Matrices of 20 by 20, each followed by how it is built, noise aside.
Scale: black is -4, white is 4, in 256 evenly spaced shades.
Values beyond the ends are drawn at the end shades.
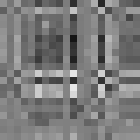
low rank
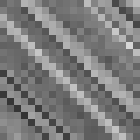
Toeplitz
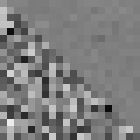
lower triangular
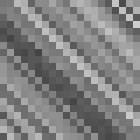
Toeplitz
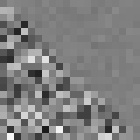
lower triangular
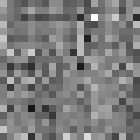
low rank
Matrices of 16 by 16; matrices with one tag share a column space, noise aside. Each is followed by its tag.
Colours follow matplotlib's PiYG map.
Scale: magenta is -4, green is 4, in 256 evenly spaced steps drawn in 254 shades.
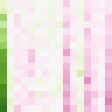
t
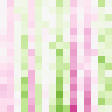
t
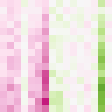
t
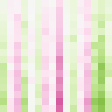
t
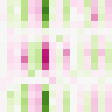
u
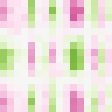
u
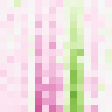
t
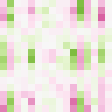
u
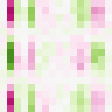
u
